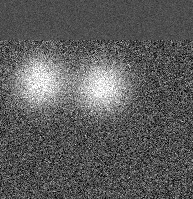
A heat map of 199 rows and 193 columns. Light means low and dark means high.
Two dips sink into the field. The values are skewed, with a long tail toward low values. No regular stripes run through it. The top part is calmer, up to a seam about 20% of the way down. The centre is the ninth with the lowest average.
